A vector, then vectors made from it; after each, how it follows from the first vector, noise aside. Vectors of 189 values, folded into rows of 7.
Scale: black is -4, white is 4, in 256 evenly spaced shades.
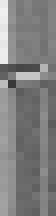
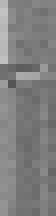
shrunk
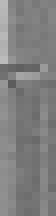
shrunk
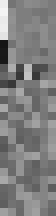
sign-scrambled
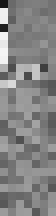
sign-scrambled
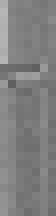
shrunk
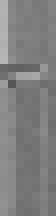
shrunk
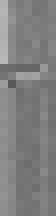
shrunk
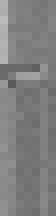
shrunk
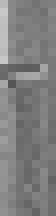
shrunk
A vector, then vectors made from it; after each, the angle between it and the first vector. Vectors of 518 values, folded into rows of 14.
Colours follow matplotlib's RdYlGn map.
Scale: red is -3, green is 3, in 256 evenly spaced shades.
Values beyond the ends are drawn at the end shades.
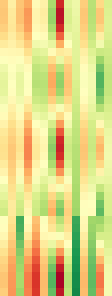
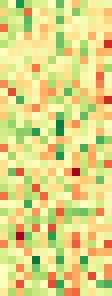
partly opposed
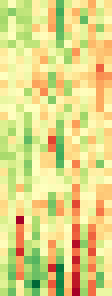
nearly opposite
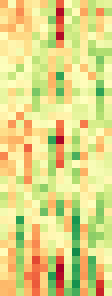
nearly parallel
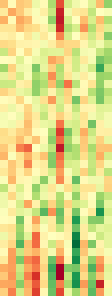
nearly parallel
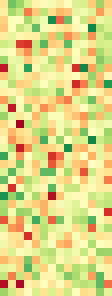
orthogonal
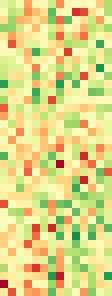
partly aligned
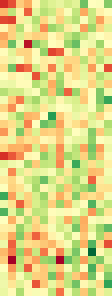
partly aligned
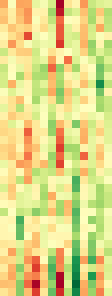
nearly parallel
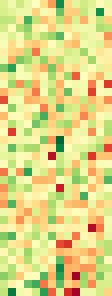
partly opposed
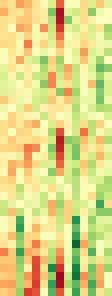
nearly parallel
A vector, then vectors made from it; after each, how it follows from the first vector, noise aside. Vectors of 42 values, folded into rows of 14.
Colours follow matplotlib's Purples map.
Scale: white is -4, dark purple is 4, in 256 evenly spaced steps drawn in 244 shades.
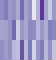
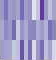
copied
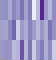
copied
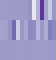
partly zeroed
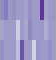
partly zeroed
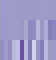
partly zeroed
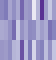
copied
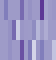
partly zeroed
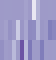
partly zeroed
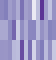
copied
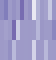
partly zeroed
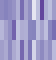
copied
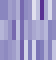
copied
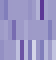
partly zeroed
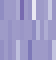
partly zeroed
